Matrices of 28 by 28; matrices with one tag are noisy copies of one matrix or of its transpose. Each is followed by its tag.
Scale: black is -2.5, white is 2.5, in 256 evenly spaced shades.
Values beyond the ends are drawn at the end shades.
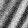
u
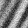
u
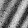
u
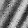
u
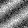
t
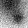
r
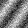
t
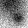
r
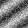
t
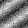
t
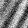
u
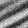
u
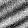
u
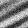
u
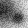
r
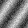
t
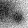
r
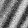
u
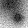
r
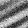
u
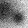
r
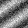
t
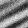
u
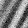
u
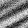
u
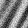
u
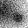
r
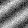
t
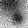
r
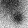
r
